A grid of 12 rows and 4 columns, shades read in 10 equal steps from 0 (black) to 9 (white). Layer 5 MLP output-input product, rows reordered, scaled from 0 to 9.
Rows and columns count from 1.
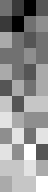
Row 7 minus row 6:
4 -3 3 1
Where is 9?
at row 10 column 3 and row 12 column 4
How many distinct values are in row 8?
3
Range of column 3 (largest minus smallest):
9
